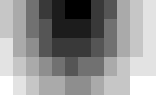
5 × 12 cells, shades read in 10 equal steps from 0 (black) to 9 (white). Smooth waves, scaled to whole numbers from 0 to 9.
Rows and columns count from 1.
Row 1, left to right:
7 6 4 2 1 0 0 2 3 6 7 8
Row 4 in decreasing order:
8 8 8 7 7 6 6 5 4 4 4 3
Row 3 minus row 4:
0 -1 -1 -2 -2 -1 -2 -1 -2 -1 -1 0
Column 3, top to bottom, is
4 4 5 6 7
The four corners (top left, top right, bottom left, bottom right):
7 8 9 9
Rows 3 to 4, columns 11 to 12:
7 8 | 8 8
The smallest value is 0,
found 2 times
